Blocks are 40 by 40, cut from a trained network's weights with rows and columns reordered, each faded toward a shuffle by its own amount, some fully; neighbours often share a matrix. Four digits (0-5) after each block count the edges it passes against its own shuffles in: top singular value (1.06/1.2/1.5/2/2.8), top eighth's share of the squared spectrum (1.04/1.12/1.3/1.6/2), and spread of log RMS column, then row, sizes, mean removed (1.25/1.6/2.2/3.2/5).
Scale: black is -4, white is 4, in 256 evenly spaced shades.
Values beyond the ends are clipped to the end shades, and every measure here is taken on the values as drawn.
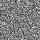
0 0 0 0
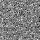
2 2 0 0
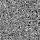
1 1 0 0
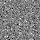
1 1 0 0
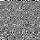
4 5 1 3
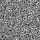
1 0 0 0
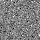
0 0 0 0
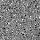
0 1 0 0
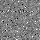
1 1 0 0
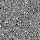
0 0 0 0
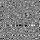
3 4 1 2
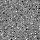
0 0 0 0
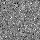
1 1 0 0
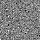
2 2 0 0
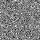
1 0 0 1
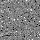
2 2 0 0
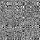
3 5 2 2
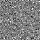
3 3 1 1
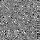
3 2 1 1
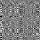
4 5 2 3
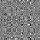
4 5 2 2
